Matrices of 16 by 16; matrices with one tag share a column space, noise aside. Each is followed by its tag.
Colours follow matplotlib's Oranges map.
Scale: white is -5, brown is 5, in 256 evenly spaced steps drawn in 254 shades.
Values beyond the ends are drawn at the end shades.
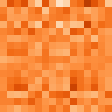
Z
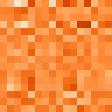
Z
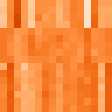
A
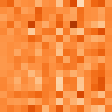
Z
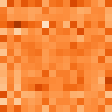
Z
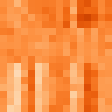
A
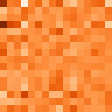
Z
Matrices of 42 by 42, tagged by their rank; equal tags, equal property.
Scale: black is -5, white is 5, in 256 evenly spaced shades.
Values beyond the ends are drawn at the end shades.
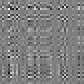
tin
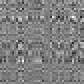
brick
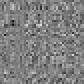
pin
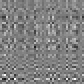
brick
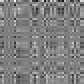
tin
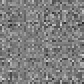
pin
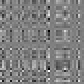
tin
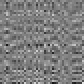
brick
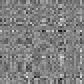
pin
